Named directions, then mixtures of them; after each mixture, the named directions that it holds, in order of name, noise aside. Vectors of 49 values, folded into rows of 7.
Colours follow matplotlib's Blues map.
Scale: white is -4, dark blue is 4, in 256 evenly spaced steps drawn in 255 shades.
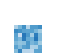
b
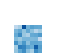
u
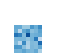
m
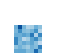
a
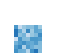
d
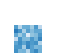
d, m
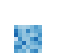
d, m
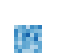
b, m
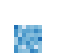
d, u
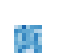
b, u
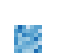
a, b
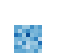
m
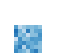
d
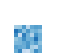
b, d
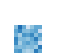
a, b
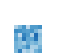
b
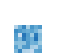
b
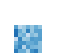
d
